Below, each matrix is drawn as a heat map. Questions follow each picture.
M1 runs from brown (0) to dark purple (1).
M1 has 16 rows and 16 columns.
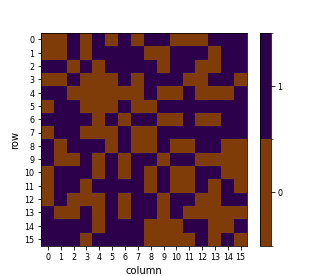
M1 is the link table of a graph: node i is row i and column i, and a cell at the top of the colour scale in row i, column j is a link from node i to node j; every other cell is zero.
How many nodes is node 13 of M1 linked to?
6
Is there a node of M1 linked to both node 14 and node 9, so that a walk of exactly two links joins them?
yes
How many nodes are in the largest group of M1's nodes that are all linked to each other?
6
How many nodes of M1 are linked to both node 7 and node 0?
6
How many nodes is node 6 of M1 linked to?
10
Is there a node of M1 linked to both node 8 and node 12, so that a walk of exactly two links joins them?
no
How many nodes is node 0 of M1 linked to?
8
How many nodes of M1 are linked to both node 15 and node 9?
3
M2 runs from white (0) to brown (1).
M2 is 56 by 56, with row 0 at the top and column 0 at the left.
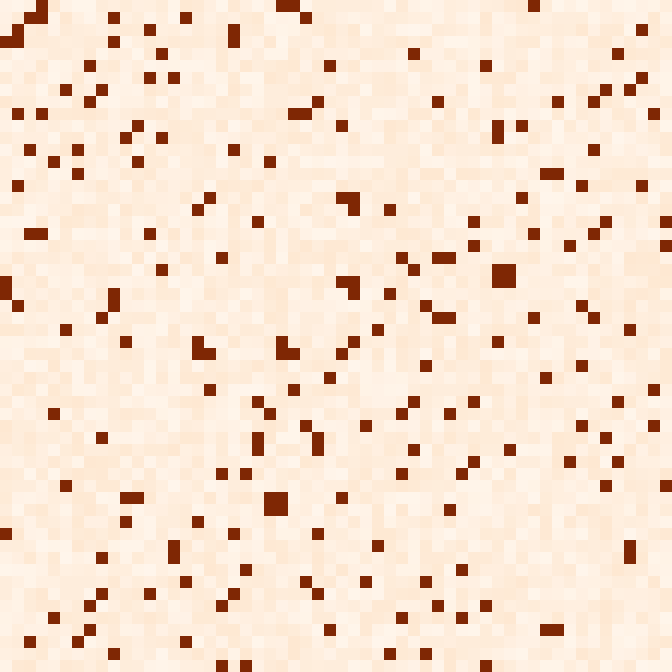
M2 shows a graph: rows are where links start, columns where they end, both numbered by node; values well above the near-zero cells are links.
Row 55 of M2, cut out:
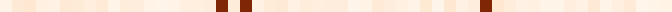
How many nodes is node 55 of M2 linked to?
3
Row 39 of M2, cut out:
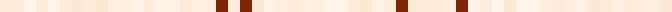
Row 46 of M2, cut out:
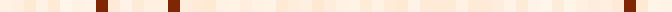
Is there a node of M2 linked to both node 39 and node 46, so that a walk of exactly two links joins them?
no
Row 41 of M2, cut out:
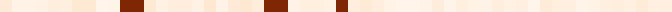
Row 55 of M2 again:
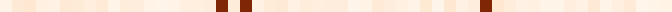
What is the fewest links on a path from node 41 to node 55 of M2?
6
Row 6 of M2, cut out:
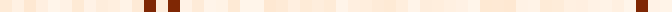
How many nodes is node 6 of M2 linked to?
3
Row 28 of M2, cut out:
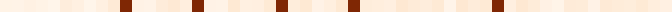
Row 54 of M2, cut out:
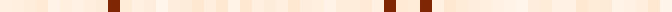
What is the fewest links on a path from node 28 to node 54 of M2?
4
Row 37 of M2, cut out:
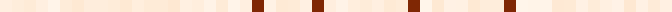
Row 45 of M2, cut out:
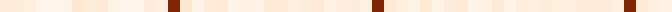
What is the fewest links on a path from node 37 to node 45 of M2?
5
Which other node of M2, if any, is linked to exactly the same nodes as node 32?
none
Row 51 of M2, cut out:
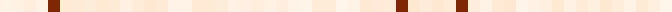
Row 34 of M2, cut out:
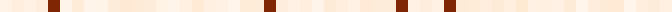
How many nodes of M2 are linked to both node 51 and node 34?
2
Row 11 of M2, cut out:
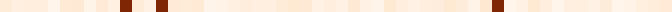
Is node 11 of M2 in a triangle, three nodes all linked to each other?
yes
